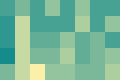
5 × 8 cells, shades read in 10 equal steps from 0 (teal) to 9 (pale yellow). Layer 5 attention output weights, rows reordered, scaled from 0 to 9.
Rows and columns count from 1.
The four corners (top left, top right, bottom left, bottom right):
2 2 4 6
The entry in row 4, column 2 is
7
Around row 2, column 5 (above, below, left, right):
2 5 2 6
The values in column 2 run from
4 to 7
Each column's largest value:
4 7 9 5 6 6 4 6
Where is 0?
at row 4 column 1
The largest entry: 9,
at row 5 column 3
